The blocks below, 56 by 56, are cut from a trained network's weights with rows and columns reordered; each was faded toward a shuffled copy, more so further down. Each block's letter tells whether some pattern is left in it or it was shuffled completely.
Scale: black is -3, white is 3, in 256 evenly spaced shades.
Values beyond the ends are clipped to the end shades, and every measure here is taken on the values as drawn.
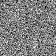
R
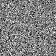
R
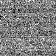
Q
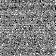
Q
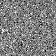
R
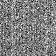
Q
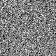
R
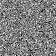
R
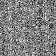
Q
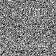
Q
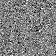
R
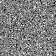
R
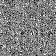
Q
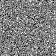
R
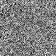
Q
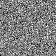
R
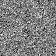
R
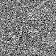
Q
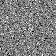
R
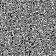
R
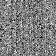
Q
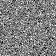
R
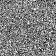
R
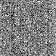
Q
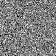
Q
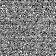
Q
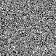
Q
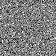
R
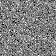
R
